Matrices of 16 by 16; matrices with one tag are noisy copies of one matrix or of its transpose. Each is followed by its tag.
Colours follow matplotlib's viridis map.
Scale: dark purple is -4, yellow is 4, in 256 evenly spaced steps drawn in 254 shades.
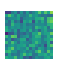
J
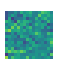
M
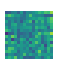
J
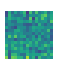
J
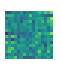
J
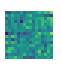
J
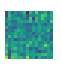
J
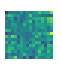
J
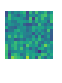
J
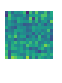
J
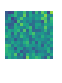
M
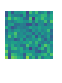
J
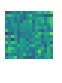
J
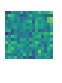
J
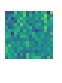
M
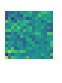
M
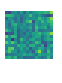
J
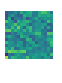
M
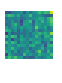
J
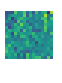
M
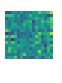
J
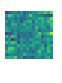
J
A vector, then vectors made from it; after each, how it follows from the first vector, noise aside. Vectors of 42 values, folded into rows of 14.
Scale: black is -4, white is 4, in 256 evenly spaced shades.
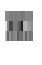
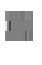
partly zeroed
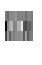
negated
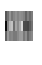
negated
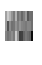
wrapped around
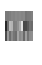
negated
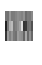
negated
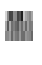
wrapped around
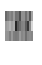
reversed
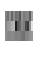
reversed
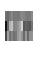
negated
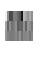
wrapped around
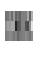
reversed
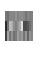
negated
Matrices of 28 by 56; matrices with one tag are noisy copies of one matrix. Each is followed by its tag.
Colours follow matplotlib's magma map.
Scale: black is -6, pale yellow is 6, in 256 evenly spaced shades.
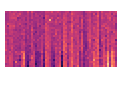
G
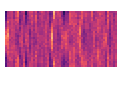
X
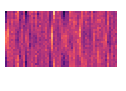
X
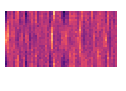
X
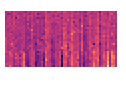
G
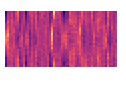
X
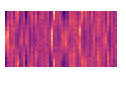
X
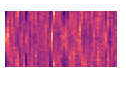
X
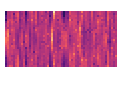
X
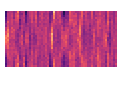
X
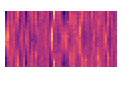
X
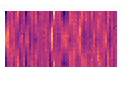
X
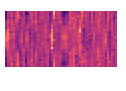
X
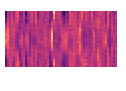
X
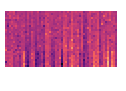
G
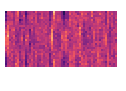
X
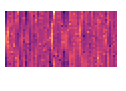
X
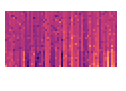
G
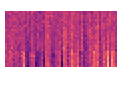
G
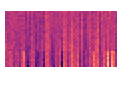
G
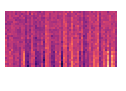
G
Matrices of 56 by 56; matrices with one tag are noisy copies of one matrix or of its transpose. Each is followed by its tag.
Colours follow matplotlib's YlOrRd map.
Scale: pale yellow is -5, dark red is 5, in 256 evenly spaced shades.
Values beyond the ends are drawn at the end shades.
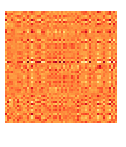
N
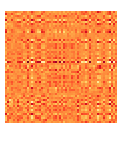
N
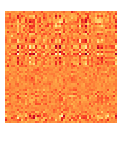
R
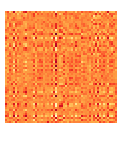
N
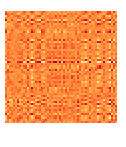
N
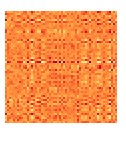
N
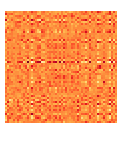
N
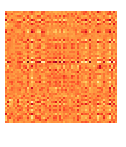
N
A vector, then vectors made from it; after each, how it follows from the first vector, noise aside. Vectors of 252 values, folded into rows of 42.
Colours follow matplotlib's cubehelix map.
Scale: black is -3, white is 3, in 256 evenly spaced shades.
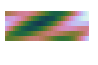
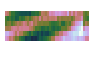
wrapped around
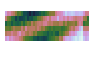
wrapped around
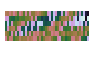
sign-scrambled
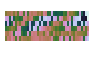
sign-scrambled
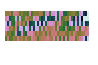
sign-scrambled
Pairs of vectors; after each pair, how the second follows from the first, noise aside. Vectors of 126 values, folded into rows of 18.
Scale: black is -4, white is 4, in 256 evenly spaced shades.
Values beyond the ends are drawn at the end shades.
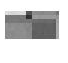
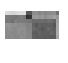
copied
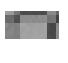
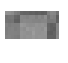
shrunk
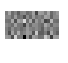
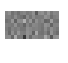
shrunk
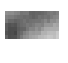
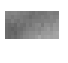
shrunk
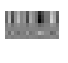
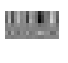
copied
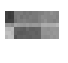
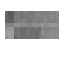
shrunk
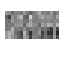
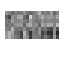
copied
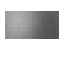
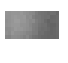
shrunk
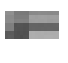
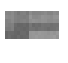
shrunk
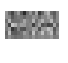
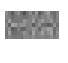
shrunk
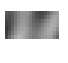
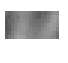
shrunk
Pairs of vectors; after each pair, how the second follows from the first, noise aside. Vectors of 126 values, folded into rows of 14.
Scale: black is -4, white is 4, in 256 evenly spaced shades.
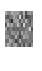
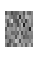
negated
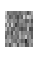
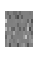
partly zeroed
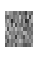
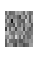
sign-scrambled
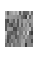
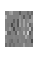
partly zeroed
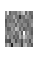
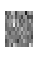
reversed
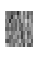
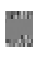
partly zeroed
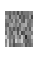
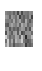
copied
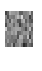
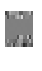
partly zeroed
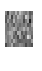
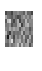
reversed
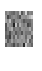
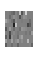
partly zeroed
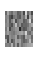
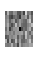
copied
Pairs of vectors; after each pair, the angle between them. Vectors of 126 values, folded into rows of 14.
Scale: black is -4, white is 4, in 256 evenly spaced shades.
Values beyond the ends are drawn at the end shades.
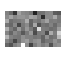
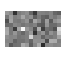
partly aligned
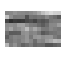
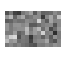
orthogonal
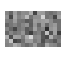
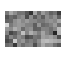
partly opposed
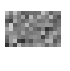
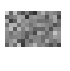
partly aligned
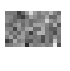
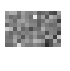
orthogonal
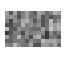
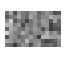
nearly opposite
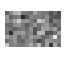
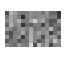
partly aligned
